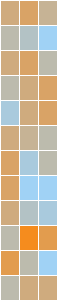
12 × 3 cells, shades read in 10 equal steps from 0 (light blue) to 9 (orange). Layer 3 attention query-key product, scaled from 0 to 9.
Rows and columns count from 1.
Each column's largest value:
7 9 7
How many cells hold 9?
1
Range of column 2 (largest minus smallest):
9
